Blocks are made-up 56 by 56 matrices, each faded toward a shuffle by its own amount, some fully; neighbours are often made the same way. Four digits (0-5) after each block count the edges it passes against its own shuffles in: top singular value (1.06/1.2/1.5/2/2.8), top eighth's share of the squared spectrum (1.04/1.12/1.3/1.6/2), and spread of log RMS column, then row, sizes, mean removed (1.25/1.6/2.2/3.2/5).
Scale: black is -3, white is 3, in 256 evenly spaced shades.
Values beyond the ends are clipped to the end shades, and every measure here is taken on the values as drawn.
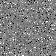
0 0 0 0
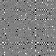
4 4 2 2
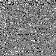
1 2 0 2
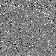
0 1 0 1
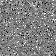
0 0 0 1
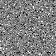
0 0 0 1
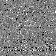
2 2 0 2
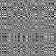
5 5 3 4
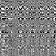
4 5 3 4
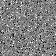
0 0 0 0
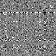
4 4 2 3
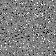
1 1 0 0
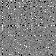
3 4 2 2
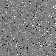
1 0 0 0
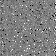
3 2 1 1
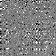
4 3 2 2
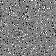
2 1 0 0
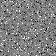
0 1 0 0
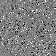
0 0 0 0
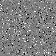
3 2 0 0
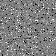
1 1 0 0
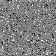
2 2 0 1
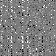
4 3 2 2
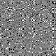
4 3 2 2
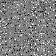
3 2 1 1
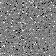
2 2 0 1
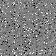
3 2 0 1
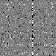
4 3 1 1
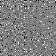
4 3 2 1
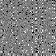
4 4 2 1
